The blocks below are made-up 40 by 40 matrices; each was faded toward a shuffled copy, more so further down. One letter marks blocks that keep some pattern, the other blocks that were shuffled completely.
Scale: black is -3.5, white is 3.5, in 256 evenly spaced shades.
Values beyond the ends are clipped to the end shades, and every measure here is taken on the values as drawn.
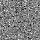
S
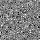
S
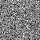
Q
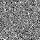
S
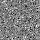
S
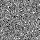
Q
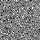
S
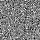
Q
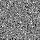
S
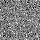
S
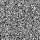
Q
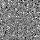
S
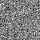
Q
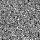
Q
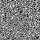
Q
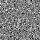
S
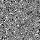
S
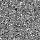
Q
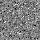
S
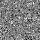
S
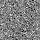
Q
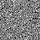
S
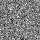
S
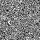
Q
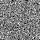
Q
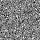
Q
